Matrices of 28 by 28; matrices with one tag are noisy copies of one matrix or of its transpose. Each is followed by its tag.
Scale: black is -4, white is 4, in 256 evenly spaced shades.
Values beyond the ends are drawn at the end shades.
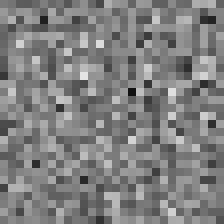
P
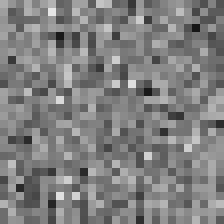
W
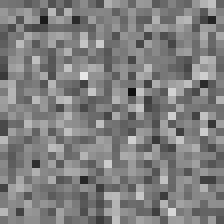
P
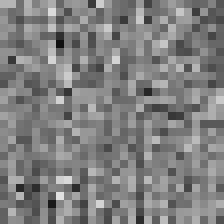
W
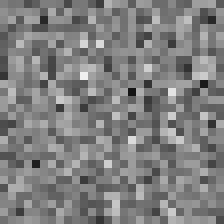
P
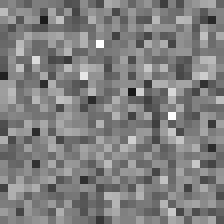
P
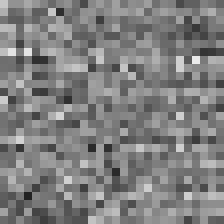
W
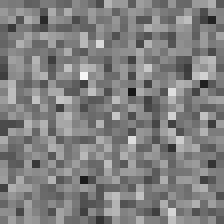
P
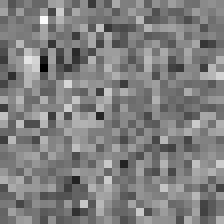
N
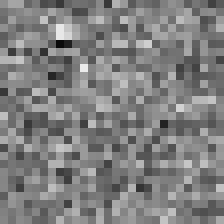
N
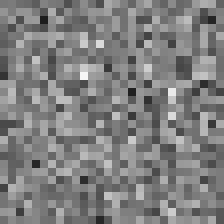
P
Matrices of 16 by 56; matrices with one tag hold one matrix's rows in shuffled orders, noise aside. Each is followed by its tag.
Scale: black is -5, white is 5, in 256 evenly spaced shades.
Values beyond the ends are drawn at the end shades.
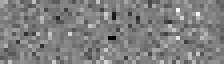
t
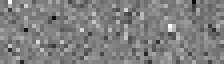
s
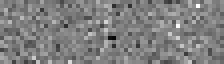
t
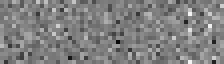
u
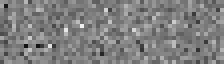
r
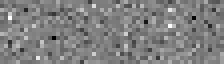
s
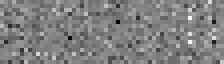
u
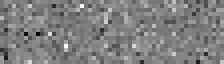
r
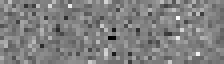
t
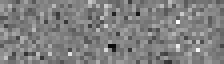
t
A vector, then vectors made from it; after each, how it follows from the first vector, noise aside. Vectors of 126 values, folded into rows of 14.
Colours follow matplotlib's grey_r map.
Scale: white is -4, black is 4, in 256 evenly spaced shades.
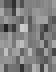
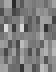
sign-scrambled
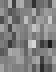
reversed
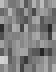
wrapped around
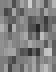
wrapped around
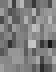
reversed
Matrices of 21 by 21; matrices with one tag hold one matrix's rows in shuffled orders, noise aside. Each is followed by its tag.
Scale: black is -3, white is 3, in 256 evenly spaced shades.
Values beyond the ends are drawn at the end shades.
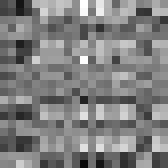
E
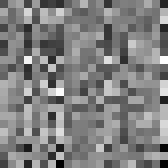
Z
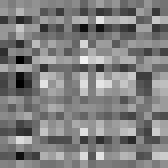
E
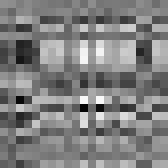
E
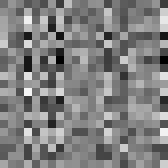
Z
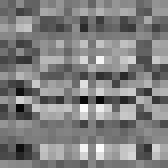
E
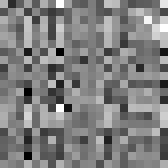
Z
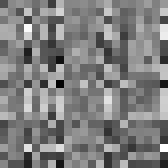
Z
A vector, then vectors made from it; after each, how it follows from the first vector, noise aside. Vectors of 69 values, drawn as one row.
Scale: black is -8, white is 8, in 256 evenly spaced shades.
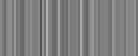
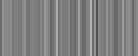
reversed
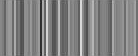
scaled up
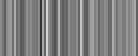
scaled up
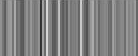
scaled up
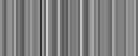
scaled up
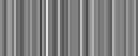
scaled up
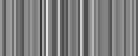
scaled up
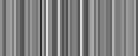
scaled up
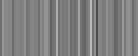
reversed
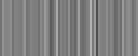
reversed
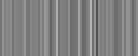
reversed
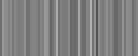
reversed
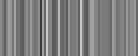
scaled up
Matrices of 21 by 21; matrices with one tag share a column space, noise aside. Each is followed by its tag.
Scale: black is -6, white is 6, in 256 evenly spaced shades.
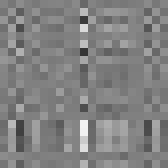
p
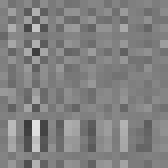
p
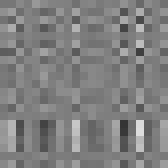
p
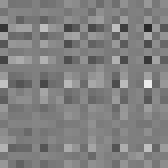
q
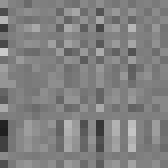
p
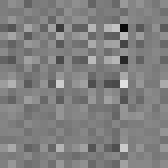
q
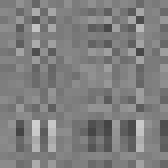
p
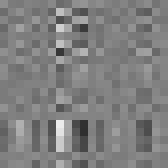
p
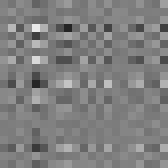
q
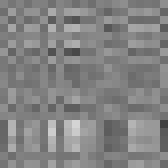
p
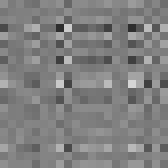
q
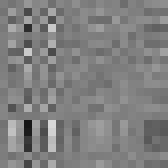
p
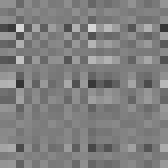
q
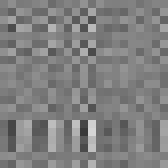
p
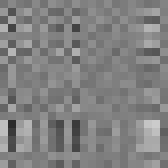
p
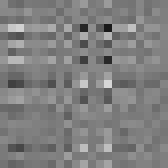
q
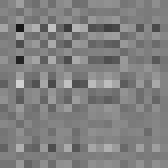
q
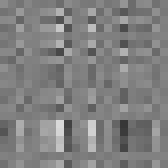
p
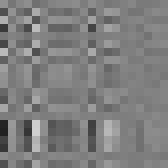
p
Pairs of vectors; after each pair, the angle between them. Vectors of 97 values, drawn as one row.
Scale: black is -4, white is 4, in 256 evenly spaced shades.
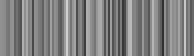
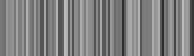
partly aligned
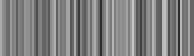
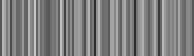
orthogonal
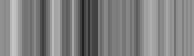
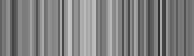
partly opposed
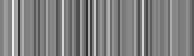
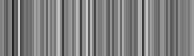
nearly opposite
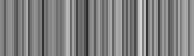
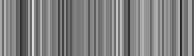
orthogonal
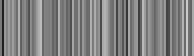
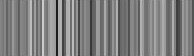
orthogonal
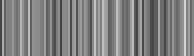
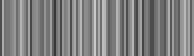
nearly parallel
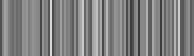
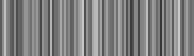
nearly parallel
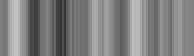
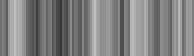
nearly parallel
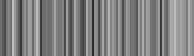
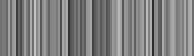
partly aligned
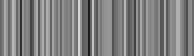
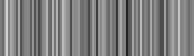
partly aligned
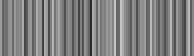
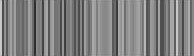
partly aligned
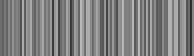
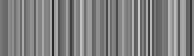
nearly parallel
